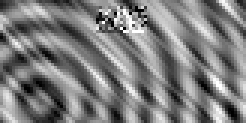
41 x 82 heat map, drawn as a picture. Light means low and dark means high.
Mirror symmetry: none. Grain: diagonal, down to the right. Odd patch: rougher, in the top middle. Rings: centred on the bottom left.
